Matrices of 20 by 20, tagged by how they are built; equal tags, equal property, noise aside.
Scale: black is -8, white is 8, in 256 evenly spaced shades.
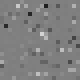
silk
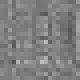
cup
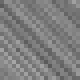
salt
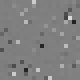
silk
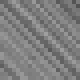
salt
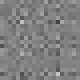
cup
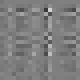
cup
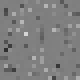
silk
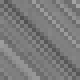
salt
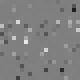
silk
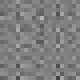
cup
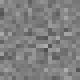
cup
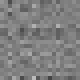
cup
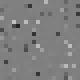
silk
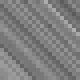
salt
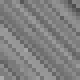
salt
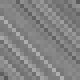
salt
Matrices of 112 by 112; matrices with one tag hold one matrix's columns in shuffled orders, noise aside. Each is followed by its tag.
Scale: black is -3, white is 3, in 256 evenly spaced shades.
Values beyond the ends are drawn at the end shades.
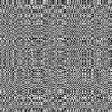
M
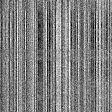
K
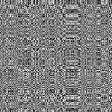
M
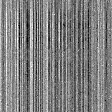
K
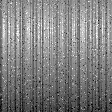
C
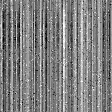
K
